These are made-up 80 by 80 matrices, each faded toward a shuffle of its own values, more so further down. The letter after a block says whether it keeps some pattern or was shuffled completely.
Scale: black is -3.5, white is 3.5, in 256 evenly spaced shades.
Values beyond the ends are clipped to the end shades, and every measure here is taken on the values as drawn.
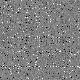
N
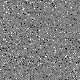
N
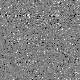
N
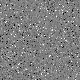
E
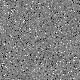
E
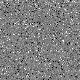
N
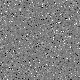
E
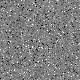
E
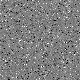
E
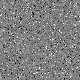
E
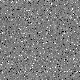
N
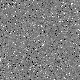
E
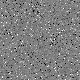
E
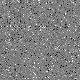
N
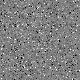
N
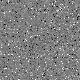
N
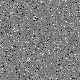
E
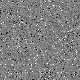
N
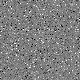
N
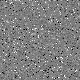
N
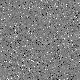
E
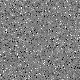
N
